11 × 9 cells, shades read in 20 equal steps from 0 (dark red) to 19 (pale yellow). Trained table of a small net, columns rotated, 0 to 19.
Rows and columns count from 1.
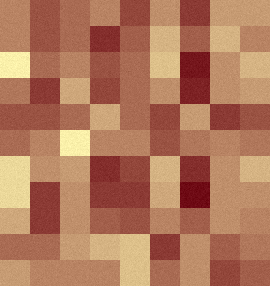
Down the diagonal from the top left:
10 6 10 5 8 6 3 11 10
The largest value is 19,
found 2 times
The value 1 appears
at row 3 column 7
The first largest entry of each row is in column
8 6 1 3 4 3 1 1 1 5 5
